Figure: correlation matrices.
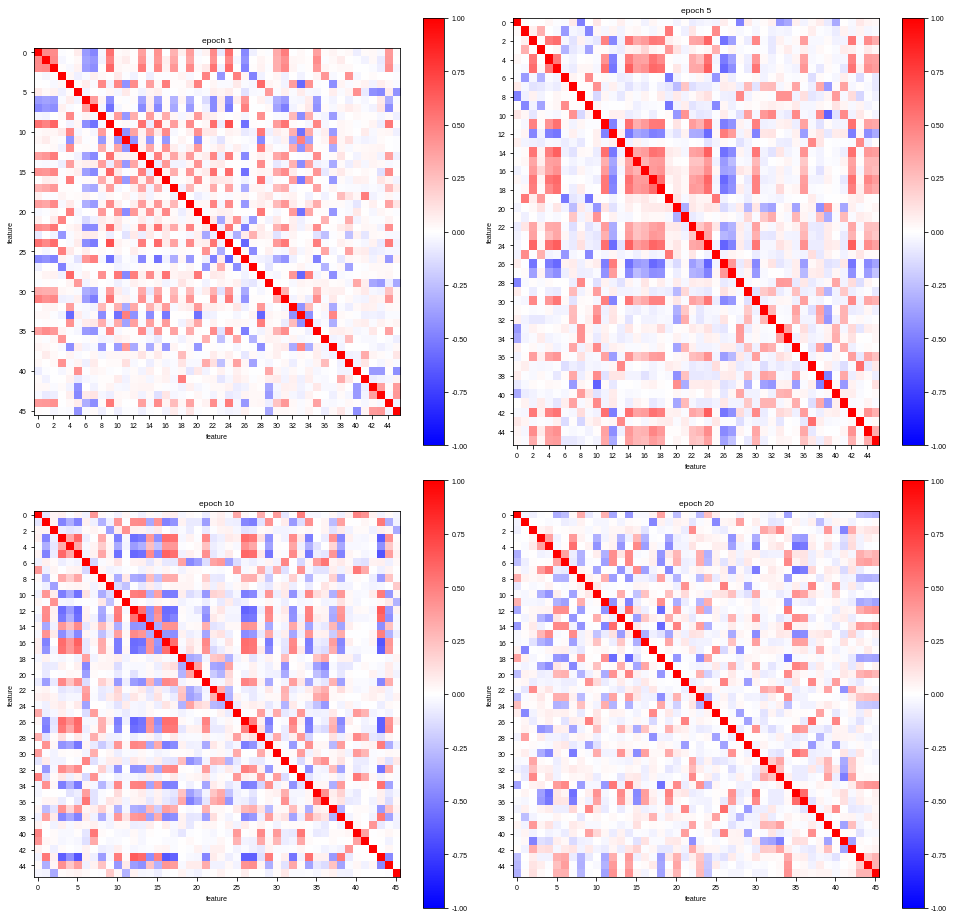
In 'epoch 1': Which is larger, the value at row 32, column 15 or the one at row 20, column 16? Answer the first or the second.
the second
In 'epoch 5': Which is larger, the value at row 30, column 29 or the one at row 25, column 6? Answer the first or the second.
the first
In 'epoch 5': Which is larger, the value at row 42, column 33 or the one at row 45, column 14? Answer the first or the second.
the second
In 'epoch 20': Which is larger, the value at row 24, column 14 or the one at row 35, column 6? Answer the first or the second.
the second
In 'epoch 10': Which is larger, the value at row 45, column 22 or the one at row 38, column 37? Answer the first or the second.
the first
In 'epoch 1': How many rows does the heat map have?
46
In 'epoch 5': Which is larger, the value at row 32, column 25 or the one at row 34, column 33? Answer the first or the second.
the second
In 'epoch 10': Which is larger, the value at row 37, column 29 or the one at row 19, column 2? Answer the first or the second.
the second
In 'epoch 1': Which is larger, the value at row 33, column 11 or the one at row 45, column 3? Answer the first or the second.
the first
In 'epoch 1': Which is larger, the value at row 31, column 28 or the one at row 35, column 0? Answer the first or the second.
the second
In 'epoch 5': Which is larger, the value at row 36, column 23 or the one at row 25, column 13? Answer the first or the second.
the first
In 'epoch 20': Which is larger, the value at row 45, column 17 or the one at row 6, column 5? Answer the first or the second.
the second
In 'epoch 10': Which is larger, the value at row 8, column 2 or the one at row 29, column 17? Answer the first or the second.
the first
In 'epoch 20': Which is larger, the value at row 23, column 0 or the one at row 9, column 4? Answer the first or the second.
the second
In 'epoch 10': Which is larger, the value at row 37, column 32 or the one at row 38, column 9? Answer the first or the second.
the first
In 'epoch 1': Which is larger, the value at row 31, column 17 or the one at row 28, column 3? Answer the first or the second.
the first
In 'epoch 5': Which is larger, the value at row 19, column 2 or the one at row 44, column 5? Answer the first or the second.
the second
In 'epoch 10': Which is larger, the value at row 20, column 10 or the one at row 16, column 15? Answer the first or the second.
the first
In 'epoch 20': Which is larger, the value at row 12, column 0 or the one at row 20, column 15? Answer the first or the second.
the second
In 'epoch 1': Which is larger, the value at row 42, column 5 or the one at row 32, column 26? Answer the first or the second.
the second
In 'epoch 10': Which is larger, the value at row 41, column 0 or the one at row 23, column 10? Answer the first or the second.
the first
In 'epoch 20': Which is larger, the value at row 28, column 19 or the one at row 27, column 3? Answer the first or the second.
the first
